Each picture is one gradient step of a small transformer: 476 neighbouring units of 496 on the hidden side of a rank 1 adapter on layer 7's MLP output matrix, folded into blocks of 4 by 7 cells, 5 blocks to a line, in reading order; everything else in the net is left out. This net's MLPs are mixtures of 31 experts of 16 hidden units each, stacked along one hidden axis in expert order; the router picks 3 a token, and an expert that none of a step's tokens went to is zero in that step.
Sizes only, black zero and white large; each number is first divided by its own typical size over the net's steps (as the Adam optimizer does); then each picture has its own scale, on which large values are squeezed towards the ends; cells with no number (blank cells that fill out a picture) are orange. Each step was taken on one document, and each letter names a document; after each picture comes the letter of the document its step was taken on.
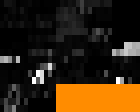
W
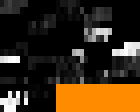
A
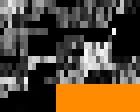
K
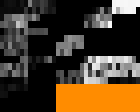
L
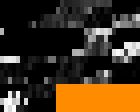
A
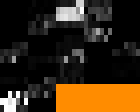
A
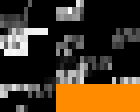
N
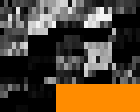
K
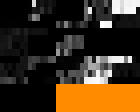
L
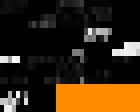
A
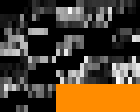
L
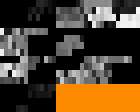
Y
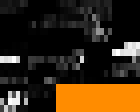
A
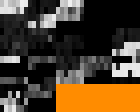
K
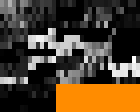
L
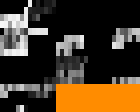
N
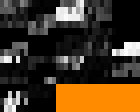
W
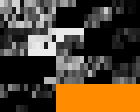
K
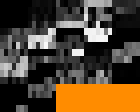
Y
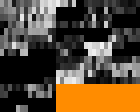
K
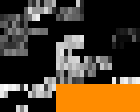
N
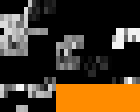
N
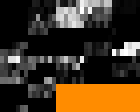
W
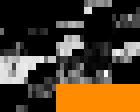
Y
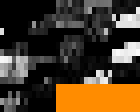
Y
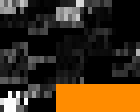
A
